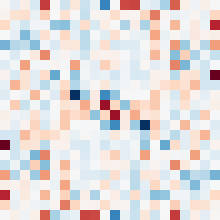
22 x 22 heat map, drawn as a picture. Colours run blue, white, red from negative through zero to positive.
Grain: fine. Symmetry: a half turn. Histogram: heavy tails on both sides.
